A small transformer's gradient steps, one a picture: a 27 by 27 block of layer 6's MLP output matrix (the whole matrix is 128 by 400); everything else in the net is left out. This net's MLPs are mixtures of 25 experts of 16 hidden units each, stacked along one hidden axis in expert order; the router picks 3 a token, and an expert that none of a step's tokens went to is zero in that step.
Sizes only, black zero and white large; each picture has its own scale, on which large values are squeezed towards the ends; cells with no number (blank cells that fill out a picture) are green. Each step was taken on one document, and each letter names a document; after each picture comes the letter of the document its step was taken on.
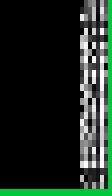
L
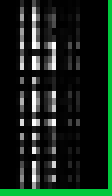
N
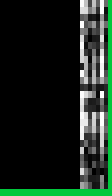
L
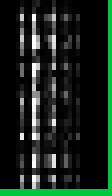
N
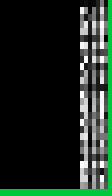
L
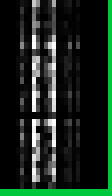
N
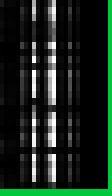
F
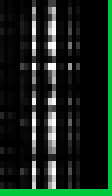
F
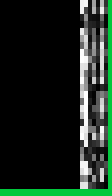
L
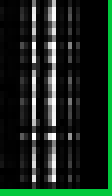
F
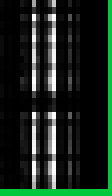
F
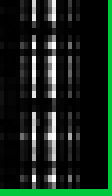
F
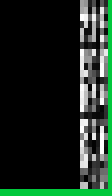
L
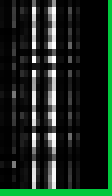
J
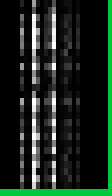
N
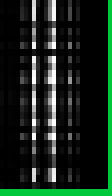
F
